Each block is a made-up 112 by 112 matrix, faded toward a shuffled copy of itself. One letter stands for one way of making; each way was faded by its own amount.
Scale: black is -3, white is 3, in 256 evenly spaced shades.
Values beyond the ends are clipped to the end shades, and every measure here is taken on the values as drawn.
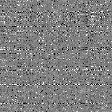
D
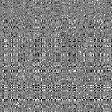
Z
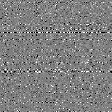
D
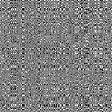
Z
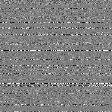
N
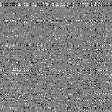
D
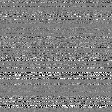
N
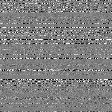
N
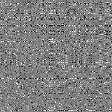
D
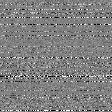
N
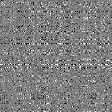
D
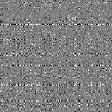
D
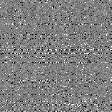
D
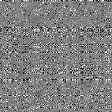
D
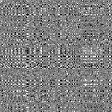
Z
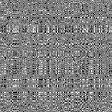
Z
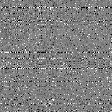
D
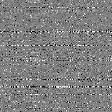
D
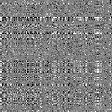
Z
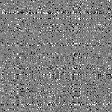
D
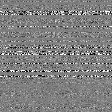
N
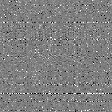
D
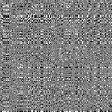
Z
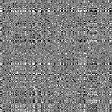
Z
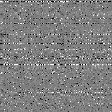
D
